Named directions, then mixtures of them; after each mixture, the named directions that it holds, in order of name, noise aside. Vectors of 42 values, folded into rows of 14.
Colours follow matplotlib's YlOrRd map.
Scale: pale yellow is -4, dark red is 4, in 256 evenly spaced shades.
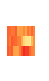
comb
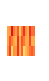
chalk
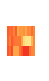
comb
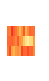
chalk, comb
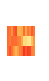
comb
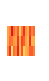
chalk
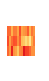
chalk, comb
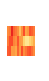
chalk, comb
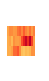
comb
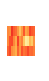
chalk, comb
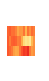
comb
